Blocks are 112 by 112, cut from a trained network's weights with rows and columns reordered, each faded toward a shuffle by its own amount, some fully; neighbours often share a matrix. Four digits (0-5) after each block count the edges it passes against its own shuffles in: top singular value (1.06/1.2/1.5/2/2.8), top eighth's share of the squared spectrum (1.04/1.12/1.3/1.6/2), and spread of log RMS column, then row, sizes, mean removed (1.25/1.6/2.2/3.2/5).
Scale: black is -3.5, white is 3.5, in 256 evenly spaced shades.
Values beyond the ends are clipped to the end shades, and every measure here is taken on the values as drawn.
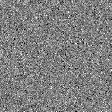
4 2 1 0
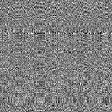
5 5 2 3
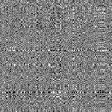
5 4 3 3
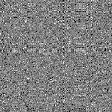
4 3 2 2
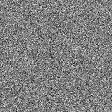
3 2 0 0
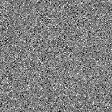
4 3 2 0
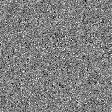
3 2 0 1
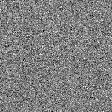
3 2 0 1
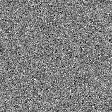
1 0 0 0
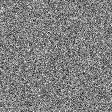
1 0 0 0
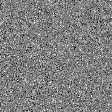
2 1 0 0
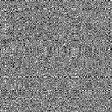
5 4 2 3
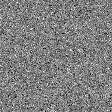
2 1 0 0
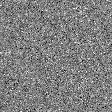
1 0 0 0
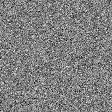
0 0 0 0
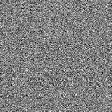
4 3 1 2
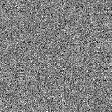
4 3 1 1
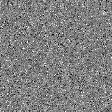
3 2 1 1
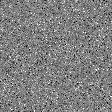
1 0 0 0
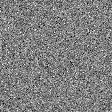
0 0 0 0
